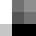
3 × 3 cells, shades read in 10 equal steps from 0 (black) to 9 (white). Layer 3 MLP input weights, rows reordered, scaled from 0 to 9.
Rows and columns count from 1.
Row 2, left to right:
9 3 4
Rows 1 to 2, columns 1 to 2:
9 4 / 9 3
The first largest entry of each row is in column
1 1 1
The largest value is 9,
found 2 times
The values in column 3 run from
0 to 5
